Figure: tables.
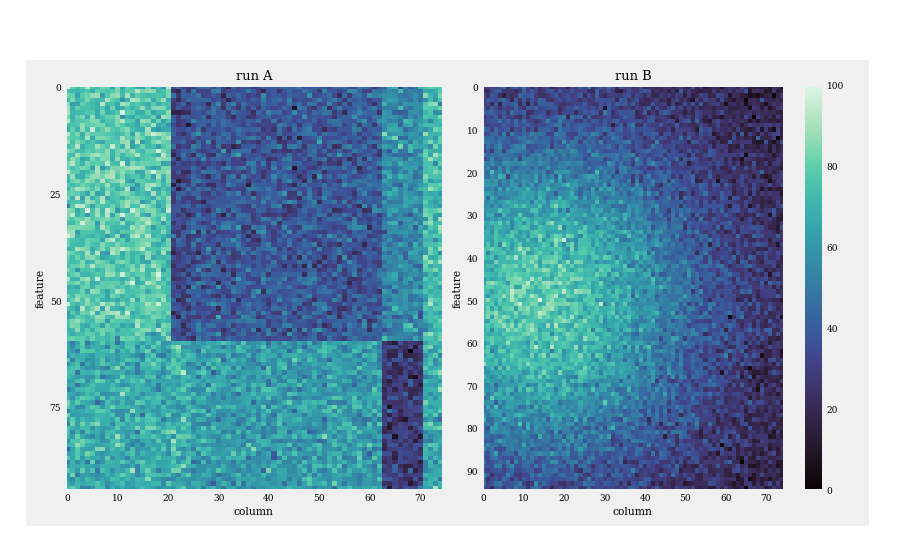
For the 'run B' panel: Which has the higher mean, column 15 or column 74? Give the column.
15
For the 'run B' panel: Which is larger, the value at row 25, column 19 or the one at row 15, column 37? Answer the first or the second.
the first
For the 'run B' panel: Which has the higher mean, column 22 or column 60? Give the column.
22
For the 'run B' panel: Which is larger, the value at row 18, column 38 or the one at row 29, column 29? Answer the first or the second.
the second
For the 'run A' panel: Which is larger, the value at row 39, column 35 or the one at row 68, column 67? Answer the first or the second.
the first
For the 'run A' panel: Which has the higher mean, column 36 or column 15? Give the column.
15
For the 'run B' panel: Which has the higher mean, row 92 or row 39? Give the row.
39
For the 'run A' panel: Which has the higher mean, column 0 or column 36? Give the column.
0
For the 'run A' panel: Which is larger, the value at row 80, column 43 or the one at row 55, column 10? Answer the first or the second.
the second
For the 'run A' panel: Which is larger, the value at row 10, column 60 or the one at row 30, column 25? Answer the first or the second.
the first
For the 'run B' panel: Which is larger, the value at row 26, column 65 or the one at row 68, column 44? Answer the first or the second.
the second
